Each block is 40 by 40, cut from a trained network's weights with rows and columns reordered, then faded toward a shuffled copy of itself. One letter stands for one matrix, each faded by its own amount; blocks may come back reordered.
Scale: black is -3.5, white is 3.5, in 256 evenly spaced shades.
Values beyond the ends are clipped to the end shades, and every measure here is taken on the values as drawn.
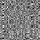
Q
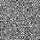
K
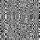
Q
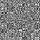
Q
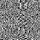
K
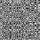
Q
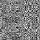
Q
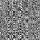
Q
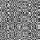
Q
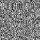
K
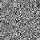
K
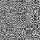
Q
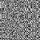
K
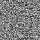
K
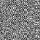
K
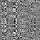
Q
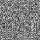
K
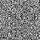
K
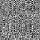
Q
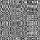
Q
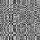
Q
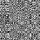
Q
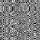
Q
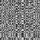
Q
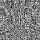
K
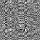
Q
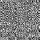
K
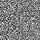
K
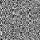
K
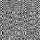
Q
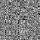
K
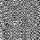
Q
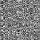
Q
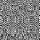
Q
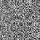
K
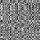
Q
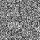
K
